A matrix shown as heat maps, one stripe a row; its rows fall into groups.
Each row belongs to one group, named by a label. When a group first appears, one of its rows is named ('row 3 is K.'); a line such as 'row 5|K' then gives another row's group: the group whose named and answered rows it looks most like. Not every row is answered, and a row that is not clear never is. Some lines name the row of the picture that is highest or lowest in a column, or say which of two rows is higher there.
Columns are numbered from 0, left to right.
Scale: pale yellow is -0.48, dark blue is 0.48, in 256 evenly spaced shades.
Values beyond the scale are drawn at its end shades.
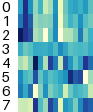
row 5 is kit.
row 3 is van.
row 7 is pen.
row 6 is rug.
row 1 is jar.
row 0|jar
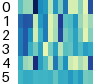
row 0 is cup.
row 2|rug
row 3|jar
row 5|kit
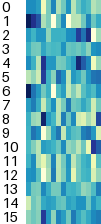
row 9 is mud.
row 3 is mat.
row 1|jar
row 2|kit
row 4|kit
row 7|rug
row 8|cup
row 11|rug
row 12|rug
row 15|pen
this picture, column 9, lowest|12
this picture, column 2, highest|1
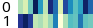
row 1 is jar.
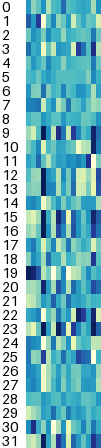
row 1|rug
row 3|mud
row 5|mat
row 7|rug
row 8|cup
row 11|kit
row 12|cup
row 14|mud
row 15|pen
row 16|pen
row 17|rug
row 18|mat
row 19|jar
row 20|pen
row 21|van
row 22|mud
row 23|pen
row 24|rug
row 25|kit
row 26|mud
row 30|jar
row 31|pen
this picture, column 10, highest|22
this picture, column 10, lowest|10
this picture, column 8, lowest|19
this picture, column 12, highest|11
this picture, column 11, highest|22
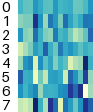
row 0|cup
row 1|pen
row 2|cup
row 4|mat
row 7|pen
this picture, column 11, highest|6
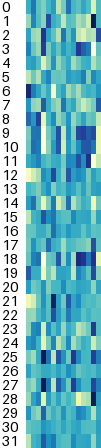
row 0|rug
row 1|mat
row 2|cup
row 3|kit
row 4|rug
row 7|cup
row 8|rug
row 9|mud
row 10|mud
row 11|kit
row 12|van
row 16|van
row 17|mat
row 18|mud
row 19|mud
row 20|kit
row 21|van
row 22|van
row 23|mat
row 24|rug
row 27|pen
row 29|kit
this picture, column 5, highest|21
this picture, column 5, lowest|6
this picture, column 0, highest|6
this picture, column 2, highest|8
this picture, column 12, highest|11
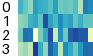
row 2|mud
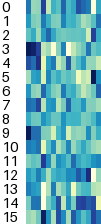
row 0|kit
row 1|cup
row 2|mat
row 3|jar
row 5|mat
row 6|cup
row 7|rug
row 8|cup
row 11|pen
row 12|kit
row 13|rug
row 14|mud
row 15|pen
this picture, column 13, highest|5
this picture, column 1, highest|3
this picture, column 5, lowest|3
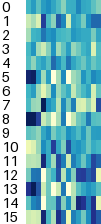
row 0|kit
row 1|pen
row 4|van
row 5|jar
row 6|rug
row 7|cup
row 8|jar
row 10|van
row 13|jar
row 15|pen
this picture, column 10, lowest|7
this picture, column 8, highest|10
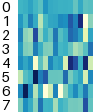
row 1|kit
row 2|kit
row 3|cup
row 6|jar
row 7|mat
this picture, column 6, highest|4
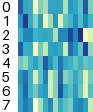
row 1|jar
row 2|kit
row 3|mud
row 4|van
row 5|rug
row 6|rug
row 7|mud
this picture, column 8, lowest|1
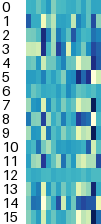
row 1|mud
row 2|pen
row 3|pen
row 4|mat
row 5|kit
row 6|van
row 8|kit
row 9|mat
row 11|cup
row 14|mud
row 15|mat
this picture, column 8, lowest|3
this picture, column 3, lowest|14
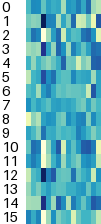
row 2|mud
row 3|pen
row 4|mat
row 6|mat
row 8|van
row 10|mud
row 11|mud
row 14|pen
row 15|rug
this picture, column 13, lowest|1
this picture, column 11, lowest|1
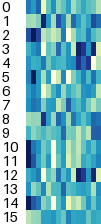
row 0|rug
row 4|kit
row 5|jar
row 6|mud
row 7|rug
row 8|pen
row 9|mat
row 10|jar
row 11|jar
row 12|mud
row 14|jar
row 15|van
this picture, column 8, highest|7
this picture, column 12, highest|4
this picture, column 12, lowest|9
